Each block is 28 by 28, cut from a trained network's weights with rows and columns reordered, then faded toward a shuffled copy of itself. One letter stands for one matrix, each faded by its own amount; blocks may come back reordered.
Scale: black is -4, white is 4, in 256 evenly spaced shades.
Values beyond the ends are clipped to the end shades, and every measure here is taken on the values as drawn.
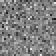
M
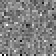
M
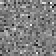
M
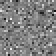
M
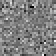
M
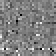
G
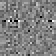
G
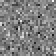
M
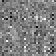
G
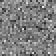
M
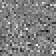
M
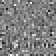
M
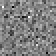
M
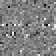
G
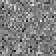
M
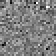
M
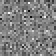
M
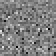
M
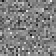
M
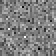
M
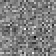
G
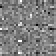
G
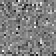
M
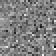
M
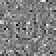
M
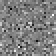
M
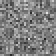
G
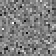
M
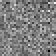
G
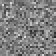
G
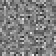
G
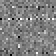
G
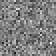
G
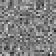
G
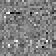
G
